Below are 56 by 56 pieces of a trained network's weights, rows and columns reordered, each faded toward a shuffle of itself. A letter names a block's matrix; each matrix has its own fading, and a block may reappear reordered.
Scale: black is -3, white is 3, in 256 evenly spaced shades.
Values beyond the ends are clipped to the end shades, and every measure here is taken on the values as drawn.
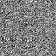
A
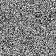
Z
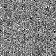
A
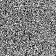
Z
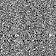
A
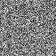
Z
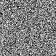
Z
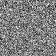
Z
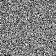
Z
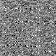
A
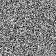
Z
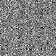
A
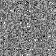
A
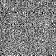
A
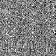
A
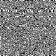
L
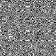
L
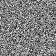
Z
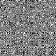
L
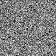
Z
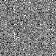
A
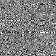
L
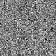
A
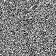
Z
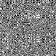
L
